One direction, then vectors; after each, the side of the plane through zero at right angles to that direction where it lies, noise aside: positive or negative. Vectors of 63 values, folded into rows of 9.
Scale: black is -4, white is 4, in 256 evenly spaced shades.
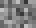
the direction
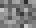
positive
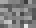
positive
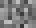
positive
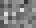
positive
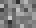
negative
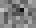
positive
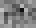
positive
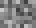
positive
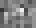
negative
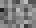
negative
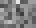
positive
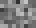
negative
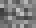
negative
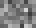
positive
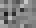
negative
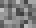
positive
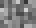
positive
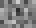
positive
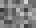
negative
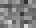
positive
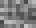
positive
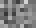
negative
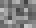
positive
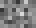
negative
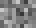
positive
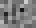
negative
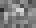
negative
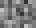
positive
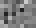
negative
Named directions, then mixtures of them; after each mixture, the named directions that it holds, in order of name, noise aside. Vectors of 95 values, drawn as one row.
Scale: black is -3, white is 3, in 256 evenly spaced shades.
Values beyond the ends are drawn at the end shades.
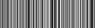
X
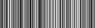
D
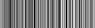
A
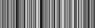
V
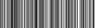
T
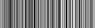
A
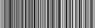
A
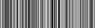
A, X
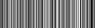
D, X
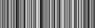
V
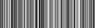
A, D, T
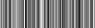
A, T, V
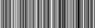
T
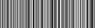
X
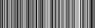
D, T, X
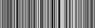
A, V, X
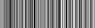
A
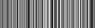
X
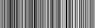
A, T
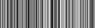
A, T, X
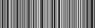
V, X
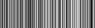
A, D, X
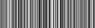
A, D, X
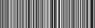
X
